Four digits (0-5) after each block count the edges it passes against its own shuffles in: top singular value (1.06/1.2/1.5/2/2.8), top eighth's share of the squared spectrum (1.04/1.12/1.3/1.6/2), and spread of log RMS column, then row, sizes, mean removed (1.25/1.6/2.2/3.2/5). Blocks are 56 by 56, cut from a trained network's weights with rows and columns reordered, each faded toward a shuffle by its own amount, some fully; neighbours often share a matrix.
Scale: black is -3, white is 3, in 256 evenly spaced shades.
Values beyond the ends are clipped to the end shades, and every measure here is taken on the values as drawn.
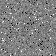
0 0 0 0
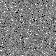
0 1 0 0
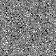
2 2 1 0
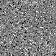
2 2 0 0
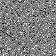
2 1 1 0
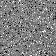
0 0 0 0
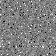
2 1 0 0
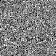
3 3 0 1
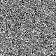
0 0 0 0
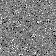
2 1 0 0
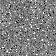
1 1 0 0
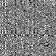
4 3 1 2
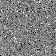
2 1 0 0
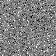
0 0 0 0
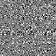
3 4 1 3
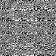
4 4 1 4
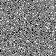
2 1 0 0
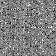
2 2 0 1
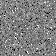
0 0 0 0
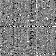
3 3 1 1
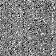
2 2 1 0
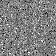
0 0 0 0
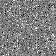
1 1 0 0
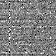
3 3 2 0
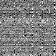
3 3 2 1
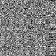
3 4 1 2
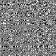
3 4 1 3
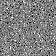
1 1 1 0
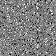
2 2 0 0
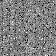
2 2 1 0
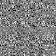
3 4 1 3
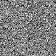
2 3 1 1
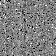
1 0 0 0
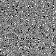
2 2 1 0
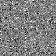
3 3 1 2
